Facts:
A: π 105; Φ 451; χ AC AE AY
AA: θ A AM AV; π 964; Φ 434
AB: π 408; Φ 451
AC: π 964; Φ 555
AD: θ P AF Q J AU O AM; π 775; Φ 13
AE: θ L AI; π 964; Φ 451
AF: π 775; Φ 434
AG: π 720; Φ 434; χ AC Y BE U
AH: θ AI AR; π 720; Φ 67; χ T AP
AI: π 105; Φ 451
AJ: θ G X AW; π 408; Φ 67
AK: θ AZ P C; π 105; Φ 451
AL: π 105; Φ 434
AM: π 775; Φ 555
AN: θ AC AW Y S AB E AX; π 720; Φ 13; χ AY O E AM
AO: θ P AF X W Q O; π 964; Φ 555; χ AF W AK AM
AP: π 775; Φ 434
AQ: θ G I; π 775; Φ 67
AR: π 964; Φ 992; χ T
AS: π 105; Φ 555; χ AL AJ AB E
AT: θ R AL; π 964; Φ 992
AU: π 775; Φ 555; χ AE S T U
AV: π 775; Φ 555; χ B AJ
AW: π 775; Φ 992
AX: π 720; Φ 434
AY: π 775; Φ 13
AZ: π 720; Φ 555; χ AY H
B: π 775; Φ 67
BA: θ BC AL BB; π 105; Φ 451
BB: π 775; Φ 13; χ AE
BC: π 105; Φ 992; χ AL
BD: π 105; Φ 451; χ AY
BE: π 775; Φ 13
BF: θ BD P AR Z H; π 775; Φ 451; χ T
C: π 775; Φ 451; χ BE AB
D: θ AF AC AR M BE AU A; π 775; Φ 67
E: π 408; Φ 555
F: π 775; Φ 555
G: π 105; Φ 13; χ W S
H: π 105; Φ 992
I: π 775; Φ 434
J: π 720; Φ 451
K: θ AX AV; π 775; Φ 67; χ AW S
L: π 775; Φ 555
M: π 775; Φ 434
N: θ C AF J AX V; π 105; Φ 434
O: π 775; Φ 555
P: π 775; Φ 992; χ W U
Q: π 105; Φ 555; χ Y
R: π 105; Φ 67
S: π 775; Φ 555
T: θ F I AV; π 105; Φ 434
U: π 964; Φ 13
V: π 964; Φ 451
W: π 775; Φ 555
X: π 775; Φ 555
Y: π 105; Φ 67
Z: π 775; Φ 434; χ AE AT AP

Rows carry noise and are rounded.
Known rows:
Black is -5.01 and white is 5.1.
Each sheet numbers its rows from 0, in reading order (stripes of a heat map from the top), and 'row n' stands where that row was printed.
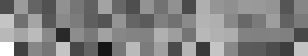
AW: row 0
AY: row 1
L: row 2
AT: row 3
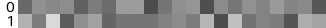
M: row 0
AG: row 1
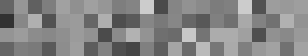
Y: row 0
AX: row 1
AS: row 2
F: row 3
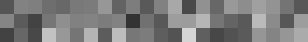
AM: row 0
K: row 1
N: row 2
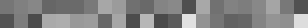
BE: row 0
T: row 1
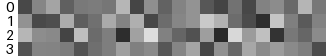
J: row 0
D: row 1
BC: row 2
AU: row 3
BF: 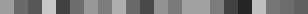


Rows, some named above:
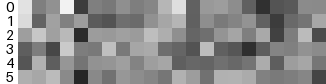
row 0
AE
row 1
U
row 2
AI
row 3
AK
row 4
A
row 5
L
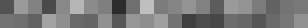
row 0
E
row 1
V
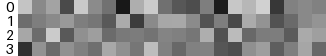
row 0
AL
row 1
AC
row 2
AG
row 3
Q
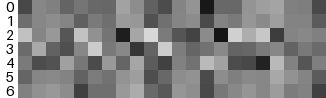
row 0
AF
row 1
M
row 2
AL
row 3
AB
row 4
AD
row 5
M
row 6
Z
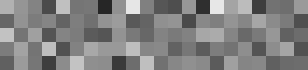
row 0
BC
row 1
M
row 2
AY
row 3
BD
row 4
E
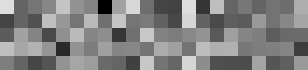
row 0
BA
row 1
N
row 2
E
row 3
L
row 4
AJ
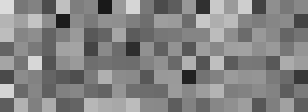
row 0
R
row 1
L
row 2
AP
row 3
I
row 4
AG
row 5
P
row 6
B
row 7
H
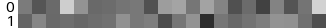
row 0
AA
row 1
C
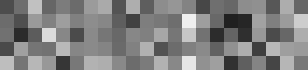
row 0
AZ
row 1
AN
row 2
AO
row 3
G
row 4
AH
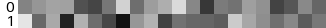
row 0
AR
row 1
BB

